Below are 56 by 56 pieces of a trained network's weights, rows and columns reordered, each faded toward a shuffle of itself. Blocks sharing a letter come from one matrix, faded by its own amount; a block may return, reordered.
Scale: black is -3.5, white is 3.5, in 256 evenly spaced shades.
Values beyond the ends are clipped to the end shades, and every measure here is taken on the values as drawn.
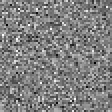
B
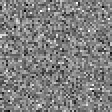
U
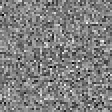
B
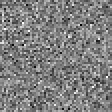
U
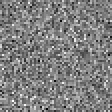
B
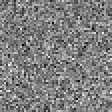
U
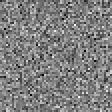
U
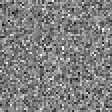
B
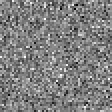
U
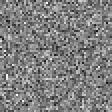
B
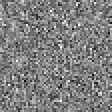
B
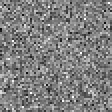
U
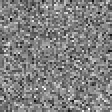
U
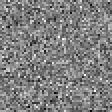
B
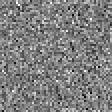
U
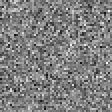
B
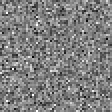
U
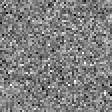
U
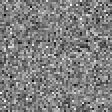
B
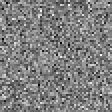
U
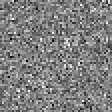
B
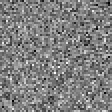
U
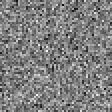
B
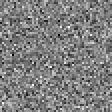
U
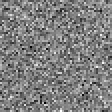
U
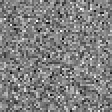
U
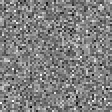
B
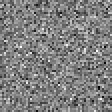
B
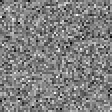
U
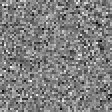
U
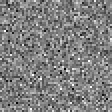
U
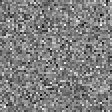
U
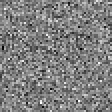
U
